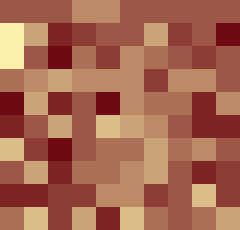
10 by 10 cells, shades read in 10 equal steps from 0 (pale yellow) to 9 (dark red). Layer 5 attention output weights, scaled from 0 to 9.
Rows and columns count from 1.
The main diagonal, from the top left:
6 3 9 4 9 3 3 6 2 3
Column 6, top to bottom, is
6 6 4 4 4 3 5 4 4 2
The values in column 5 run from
2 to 9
